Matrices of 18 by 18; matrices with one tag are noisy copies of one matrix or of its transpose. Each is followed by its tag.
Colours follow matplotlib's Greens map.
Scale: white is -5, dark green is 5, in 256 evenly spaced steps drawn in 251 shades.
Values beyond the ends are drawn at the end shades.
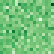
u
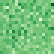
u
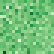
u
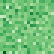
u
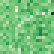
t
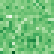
t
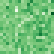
t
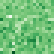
t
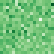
u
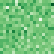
u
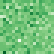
u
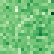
t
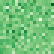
u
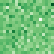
u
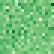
u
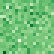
u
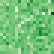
t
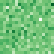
u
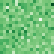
u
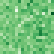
t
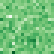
t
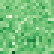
t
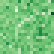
t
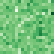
t
